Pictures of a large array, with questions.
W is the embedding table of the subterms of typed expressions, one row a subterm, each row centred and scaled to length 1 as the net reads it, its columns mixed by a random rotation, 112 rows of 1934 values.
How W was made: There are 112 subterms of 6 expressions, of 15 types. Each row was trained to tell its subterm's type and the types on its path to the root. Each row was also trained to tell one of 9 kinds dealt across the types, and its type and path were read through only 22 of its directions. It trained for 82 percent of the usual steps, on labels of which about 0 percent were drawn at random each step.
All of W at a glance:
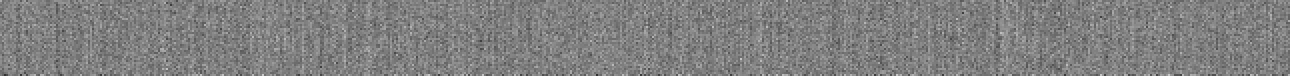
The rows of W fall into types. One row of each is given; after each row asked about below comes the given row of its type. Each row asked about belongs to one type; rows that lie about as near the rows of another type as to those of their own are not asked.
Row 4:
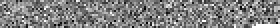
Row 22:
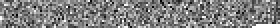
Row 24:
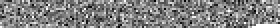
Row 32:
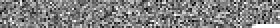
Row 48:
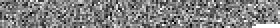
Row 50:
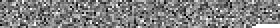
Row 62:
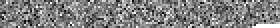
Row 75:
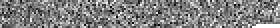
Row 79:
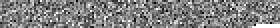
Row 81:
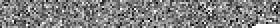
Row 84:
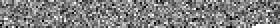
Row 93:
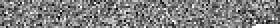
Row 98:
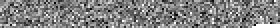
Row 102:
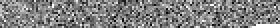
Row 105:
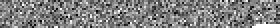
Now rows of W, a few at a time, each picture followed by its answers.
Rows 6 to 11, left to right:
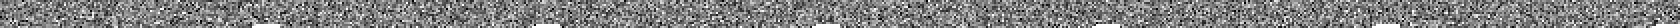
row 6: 24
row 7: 22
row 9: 50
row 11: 79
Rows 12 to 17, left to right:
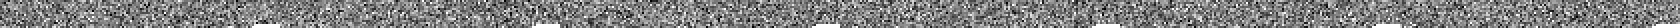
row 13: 62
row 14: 105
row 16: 48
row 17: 93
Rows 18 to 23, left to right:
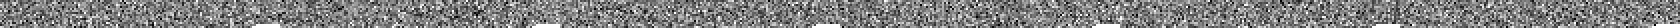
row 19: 93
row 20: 4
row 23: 98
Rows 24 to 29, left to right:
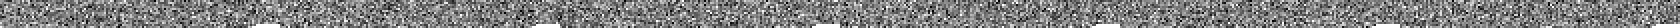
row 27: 102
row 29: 4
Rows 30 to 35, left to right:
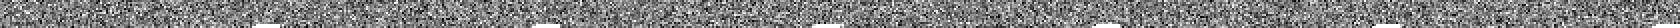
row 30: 98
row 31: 84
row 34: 50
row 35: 98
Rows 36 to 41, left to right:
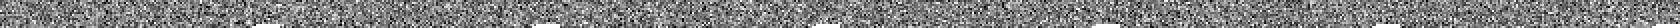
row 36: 102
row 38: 79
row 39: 84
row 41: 98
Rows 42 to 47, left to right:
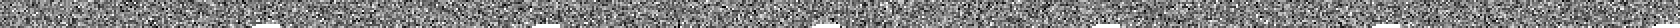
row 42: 102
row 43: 4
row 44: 24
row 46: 48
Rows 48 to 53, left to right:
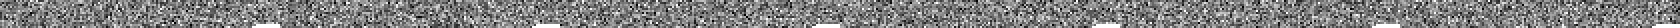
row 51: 24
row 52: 22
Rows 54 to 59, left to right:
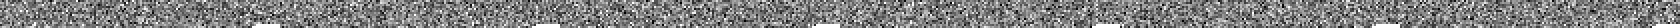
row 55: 98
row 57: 62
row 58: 84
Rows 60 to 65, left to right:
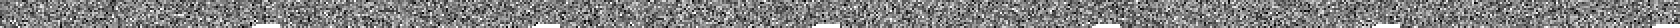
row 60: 24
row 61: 50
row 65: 62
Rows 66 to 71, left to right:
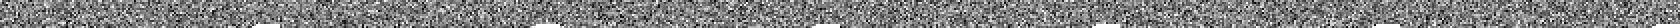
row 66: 105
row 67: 24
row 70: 22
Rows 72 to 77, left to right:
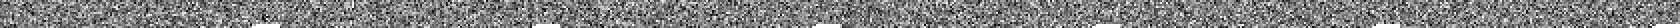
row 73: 62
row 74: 62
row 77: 105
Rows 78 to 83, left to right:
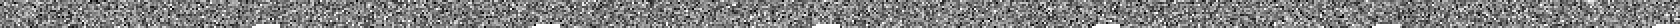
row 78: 105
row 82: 4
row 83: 75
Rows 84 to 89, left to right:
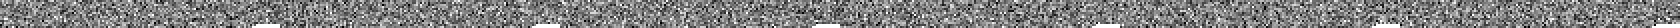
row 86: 22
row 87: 105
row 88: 79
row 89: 79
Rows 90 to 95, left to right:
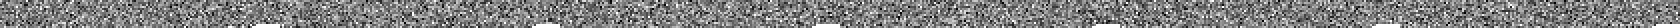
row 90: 105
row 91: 84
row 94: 81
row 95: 50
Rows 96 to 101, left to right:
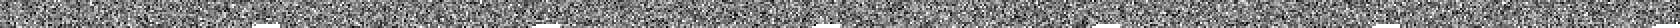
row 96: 79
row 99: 93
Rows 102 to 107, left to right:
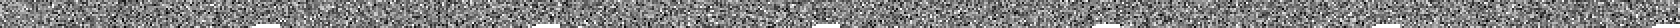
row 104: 79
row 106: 48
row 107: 50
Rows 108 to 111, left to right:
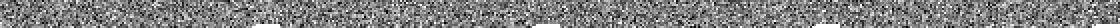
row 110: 81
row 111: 4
